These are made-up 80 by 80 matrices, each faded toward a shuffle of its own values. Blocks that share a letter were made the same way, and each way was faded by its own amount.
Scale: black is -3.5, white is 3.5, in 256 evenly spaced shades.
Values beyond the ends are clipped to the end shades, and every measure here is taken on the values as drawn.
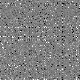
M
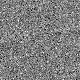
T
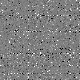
M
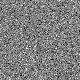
T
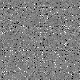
M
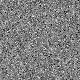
T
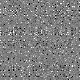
M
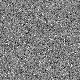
T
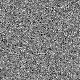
T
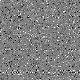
M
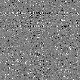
M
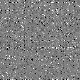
M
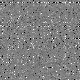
M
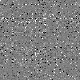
M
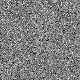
T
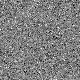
T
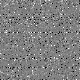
M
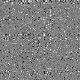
M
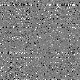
M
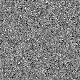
T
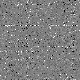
M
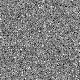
T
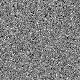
T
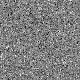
T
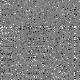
M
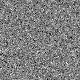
T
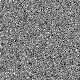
T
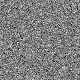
T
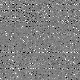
M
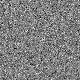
T
